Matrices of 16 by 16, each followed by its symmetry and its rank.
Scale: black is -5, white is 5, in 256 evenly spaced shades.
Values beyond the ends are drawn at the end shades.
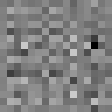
neither, rank three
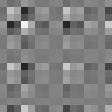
symmetric, rank one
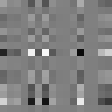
neither, rank one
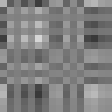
symmetric, rank one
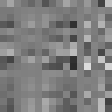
neither, rank two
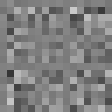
antisymmetric, rank two
